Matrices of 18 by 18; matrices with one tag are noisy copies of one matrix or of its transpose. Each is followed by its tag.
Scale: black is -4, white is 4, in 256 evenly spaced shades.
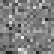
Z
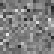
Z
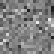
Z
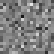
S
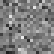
Z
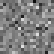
S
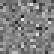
S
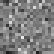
Z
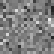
Z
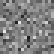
S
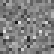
S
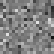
Z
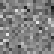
Z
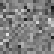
Z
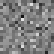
S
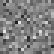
S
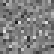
S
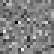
S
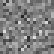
S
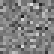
S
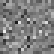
S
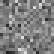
Z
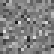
S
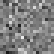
Z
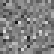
S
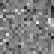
Z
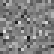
S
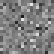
S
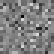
S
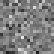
Z
